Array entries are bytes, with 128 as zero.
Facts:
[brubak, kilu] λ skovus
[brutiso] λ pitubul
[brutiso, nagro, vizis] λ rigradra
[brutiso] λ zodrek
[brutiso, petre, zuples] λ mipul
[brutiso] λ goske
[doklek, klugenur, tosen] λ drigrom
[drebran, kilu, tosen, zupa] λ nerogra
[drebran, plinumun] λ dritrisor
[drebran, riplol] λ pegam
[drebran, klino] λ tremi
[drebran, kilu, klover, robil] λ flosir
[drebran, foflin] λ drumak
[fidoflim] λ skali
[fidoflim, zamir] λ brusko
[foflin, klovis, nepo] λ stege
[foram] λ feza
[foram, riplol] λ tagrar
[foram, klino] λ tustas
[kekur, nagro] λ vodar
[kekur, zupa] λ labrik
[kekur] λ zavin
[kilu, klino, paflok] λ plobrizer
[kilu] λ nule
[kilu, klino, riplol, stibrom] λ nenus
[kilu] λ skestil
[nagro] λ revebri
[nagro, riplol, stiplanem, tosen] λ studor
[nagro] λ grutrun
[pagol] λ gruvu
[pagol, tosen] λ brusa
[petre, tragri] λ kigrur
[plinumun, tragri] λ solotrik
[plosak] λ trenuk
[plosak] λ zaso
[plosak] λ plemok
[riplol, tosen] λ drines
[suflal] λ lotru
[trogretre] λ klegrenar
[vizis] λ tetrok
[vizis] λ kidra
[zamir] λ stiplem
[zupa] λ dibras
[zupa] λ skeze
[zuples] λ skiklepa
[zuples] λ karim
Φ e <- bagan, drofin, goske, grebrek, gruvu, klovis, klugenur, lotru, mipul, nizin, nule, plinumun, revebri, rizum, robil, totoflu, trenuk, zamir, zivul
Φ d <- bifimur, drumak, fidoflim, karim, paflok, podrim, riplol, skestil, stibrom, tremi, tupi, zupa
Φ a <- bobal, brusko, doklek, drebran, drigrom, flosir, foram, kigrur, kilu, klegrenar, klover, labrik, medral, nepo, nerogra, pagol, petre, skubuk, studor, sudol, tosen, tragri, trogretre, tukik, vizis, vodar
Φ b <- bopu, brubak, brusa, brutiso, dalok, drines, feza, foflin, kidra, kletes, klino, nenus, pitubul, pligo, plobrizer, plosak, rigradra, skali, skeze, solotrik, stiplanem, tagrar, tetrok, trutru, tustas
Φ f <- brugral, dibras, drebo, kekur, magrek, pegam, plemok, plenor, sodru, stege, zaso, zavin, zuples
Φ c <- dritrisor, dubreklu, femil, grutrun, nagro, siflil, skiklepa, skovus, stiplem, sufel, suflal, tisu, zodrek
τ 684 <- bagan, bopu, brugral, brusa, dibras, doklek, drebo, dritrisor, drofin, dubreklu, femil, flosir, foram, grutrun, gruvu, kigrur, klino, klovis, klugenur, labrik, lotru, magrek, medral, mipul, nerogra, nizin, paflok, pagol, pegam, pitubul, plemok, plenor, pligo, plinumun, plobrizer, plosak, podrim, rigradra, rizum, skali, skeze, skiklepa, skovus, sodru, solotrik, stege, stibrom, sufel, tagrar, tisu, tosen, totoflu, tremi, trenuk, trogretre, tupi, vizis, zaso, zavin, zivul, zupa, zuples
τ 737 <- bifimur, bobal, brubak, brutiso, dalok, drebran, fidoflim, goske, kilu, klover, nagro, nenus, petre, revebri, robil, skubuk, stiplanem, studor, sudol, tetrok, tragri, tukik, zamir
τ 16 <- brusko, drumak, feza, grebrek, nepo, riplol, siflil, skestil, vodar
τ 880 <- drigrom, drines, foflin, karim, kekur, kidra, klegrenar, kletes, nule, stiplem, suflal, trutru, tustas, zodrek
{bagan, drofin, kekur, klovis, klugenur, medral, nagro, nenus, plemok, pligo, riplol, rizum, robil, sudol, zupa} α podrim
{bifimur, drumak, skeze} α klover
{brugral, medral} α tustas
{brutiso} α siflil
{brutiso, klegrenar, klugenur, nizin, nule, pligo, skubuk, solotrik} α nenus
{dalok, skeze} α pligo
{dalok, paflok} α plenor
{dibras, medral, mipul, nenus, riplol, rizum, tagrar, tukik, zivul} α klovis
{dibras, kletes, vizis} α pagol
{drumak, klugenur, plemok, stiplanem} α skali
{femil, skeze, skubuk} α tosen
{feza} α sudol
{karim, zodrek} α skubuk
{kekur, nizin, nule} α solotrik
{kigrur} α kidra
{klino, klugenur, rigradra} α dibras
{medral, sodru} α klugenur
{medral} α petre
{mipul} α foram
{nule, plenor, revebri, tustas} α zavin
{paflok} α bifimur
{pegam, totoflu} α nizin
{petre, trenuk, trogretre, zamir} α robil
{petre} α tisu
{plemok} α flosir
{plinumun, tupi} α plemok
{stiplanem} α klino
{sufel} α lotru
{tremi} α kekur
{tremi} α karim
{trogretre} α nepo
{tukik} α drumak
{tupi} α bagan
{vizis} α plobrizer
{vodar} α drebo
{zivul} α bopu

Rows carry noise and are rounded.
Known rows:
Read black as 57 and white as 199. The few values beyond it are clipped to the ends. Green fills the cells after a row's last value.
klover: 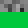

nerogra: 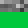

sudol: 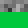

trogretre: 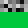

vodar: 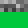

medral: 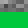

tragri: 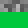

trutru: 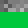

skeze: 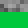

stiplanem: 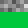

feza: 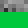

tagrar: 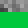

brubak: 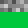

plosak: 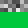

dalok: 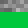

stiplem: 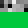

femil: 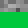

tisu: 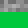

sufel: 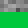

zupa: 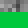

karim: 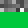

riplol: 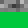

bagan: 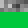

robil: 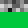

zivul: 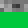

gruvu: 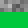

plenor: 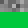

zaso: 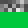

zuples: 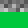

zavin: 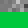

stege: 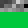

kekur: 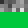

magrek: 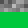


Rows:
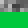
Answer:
mipul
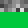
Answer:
zodrek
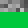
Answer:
skiklepa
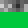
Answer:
plinumun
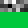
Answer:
brusko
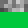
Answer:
nenus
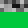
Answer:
klovis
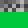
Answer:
plemok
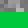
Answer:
tetrok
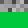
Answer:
nagro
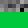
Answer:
nepo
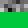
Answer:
petre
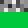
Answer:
fidoflim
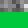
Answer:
klino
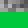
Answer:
goske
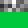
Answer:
skali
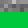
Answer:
skestil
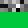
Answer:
klegrenar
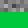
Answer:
nule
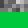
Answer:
dibras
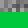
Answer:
podrim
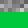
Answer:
brutiso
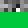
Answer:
trenuk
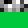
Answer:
lotru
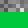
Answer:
kidra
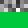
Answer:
zamir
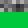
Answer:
drumak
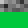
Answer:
kigrur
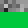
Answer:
tustas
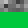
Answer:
vizis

